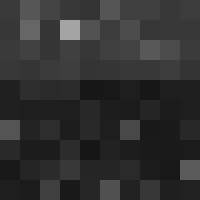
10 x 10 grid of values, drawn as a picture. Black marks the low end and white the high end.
A horizontal seam about 40% of the way down splits the table, and the top part is higher. The top middle is the roughest part. No row or column stands out. Overall the values sit about 20% of the way up the scale.
